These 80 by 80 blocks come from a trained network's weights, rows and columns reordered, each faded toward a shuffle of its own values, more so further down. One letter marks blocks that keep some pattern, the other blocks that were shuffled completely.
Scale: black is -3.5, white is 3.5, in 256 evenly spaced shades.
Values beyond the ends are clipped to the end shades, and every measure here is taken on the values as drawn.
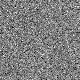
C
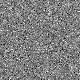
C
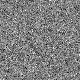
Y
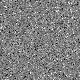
C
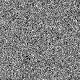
Y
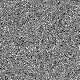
C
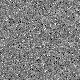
C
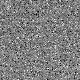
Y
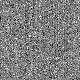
Y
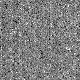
Y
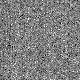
Y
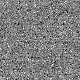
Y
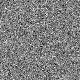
C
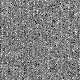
Y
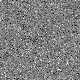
C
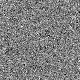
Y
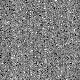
Y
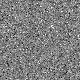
C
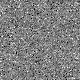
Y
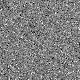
C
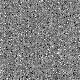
Y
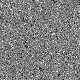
C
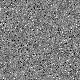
C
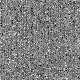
Y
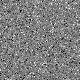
C
